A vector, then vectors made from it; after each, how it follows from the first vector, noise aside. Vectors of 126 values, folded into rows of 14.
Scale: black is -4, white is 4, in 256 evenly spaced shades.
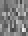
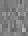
shrunk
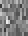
wrapped around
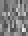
copied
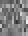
wrapped around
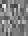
reversed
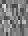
reversed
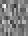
reversed
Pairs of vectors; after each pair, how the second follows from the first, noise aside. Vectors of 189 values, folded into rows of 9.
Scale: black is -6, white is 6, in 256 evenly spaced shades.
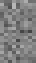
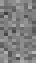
shuffled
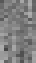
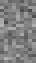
shuffled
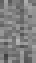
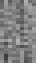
copied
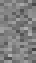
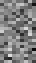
scaled up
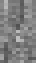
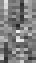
scaled up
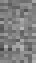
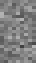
shuffled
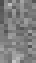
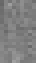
shrunk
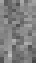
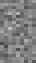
shuffled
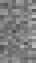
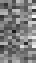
scaled up
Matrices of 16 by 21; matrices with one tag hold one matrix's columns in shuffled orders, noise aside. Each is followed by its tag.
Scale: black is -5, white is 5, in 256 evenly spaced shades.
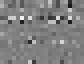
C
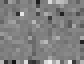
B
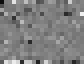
B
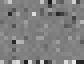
B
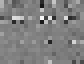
C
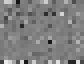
B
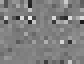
C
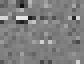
C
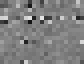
C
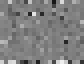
B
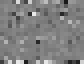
B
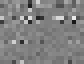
C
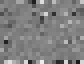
B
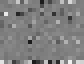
B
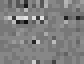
C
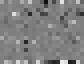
B
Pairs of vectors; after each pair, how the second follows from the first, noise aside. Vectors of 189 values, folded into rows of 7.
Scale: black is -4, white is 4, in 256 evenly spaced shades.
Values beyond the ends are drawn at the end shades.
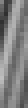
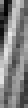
scaled up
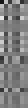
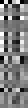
scaled up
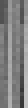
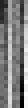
scaled up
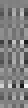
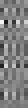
reversed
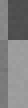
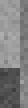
reversed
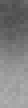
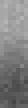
reversed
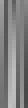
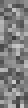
shuffled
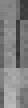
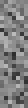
shuffled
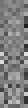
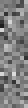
shuffled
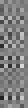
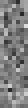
shuffled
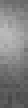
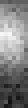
scaled up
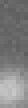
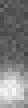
scaled up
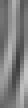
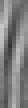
reversed
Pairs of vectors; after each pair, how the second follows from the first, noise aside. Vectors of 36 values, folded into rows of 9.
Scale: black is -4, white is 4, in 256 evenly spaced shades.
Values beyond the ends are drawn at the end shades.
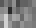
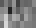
copied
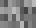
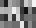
scaled up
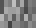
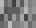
negated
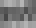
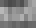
negated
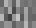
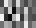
scaled up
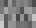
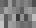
copied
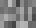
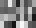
scaled up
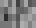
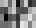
scaled up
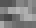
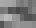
negated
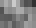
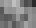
copied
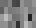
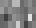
negated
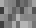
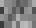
copied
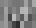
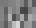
negated
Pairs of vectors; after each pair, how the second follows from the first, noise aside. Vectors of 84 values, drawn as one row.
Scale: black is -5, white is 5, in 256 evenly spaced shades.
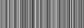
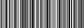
scaled up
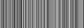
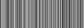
reversed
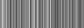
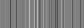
partly zeroed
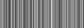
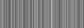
shrunk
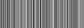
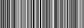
scaled up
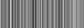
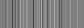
partly zeroed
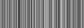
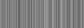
shrunk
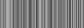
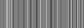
partly zeroed
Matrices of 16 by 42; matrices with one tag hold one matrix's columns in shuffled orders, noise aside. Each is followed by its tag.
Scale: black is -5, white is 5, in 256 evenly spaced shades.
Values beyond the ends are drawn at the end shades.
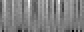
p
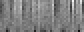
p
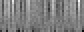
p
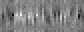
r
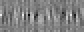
r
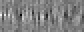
r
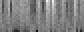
p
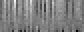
p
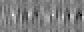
r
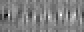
r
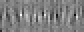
r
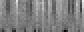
p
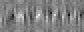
r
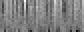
p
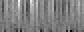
p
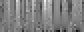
p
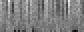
p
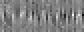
r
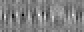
r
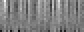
p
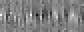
r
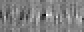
r
